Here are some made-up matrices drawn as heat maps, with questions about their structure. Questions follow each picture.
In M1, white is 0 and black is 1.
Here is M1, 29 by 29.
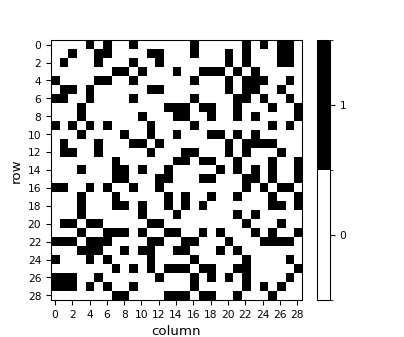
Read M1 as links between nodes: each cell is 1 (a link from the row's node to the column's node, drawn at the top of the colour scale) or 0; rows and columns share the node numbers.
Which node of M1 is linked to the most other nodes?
node 22
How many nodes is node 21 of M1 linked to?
12
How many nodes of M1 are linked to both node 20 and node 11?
4
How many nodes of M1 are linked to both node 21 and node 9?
2
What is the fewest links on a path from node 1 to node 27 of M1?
1
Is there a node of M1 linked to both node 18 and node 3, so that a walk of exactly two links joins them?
yes
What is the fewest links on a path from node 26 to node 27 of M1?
1
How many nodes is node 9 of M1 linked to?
8
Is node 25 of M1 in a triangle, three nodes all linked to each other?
yes
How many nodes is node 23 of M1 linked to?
10
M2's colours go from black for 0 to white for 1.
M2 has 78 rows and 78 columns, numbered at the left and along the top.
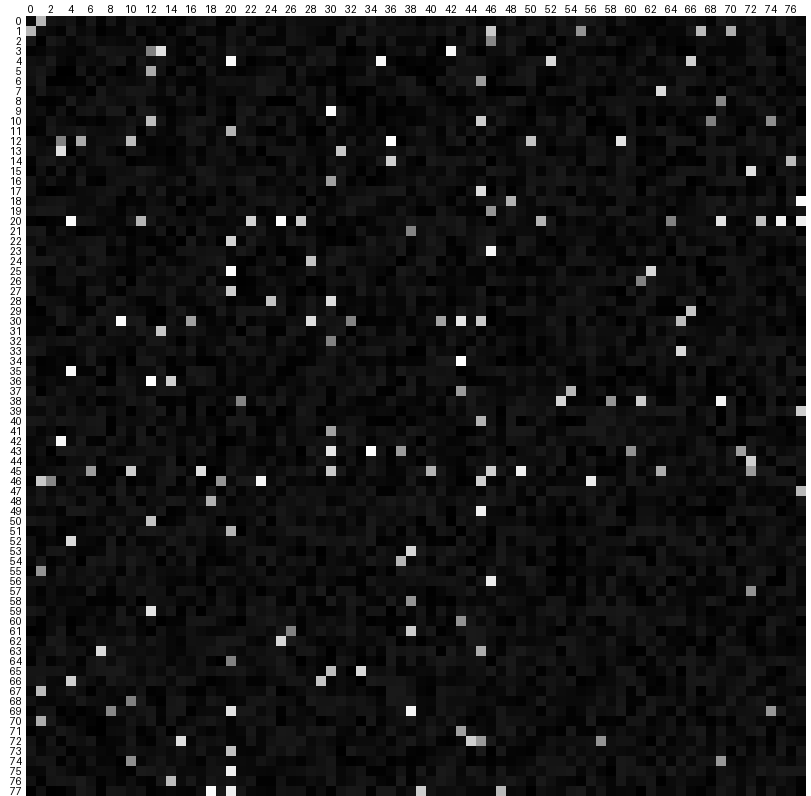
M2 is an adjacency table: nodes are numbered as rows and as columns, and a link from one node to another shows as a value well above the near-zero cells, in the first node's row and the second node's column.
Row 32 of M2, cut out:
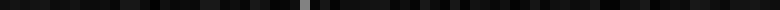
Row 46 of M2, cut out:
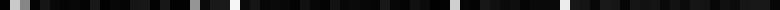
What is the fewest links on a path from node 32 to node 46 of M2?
3
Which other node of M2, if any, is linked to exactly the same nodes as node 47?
node 39
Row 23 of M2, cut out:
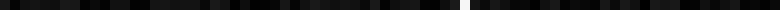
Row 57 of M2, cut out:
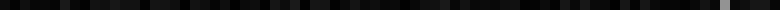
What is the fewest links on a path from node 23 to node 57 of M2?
4
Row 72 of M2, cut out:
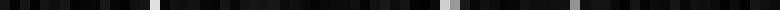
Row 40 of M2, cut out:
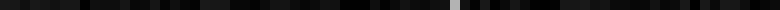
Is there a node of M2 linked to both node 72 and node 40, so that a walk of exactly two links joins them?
yes
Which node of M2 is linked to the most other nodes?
node 20
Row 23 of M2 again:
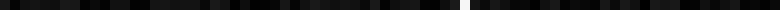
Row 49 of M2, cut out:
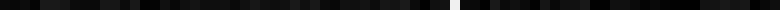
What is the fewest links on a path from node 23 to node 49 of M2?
3
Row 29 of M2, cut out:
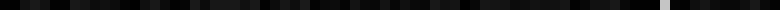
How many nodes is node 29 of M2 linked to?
1
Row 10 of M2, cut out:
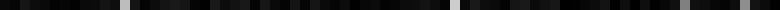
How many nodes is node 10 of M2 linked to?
4
